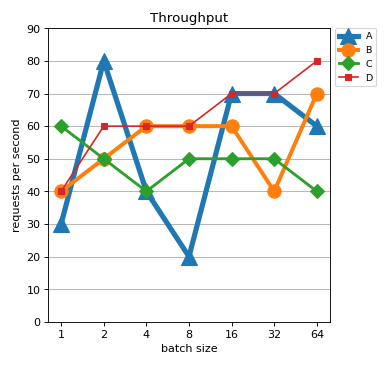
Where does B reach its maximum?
64
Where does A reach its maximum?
2
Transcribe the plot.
Title: Throughput
x-axis: batch size, ticks 1 2 4 8 16 32 64
y-axis: requests per second, ticks 0 10 20 30 40 50 60 70 80 90
Legend: A, B, C, D
Values:
A: 30 80 40 20 70 70 60
B: 40 50 60 60 60 40 70
C: 60 50 40 50 50 50 40
D: 40 60 60 60 70 70 80
